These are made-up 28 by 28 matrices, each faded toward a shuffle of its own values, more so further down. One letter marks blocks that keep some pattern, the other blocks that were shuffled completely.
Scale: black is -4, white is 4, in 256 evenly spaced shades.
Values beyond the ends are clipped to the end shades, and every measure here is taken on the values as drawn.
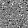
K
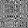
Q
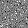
K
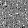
K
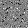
K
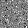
K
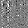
Q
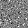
K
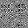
Q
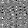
Q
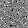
K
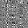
Q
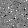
K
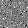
K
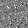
K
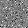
K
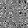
Q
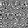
Q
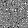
K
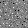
K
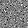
K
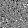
K
